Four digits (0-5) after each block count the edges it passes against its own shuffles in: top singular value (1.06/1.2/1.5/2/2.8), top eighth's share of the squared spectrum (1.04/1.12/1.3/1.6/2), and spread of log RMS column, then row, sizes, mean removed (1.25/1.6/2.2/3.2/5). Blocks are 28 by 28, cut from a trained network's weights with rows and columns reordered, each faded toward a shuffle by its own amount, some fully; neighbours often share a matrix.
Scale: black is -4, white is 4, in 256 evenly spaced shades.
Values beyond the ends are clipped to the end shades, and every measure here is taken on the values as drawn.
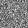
0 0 0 0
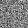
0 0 0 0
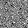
0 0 0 0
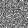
0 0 0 1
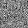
2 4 1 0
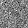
0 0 0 0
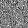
1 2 0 1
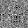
2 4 1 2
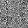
2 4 2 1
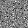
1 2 1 0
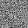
2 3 1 0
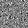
0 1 0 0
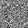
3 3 1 0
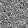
1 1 0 0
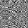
3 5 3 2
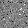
1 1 0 0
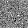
1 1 0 0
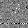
3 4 0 1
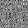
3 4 2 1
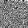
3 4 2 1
